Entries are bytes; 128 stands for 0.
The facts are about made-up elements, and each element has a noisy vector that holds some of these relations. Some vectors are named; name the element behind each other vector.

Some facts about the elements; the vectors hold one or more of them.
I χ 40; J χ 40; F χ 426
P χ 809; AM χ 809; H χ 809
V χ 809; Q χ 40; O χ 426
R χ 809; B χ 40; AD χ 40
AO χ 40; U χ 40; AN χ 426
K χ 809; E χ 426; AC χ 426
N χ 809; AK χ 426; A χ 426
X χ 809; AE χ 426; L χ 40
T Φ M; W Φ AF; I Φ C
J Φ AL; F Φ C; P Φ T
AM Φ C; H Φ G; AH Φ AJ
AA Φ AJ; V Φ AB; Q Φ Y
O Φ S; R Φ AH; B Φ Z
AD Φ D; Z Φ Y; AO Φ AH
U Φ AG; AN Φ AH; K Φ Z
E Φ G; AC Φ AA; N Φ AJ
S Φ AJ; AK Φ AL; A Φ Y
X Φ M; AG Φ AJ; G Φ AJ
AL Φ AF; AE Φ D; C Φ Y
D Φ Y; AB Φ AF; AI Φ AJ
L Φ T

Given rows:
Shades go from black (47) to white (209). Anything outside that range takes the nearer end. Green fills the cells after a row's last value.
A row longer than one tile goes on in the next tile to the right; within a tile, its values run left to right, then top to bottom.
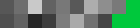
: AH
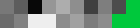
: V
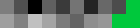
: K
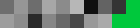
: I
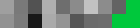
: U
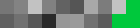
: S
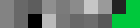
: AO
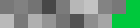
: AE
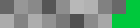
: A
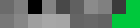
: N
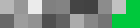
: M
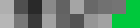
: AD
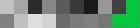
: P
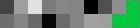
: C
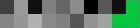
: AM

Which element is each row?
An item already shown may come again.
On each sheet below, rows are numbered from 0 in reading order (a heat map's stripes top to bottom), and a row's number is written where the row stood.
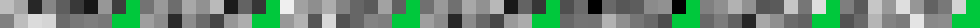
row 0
P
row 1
I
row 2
L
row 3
I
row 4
R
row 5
G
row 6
AL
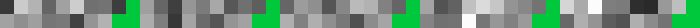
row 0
F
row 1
Q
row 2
A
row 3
J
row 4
T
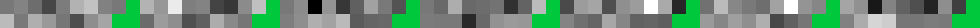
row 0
AE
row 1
M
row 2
H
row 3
Y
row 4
AN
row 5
E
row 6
X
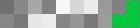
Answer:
AK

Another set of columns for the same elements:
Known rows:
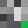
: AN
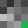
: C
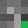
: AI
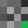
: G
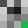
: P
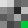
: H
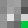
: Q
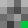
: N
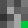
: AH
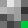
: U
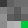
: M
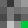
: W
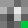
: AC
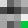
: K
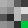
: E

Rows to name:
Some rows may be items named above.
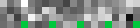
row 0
V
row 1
F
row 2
Y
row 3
AE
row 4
J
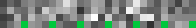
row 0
AH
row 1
A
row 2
U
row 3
I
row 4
AK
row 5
AM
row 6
Y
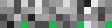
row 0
R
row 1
AO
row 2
U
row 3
L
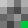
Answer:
N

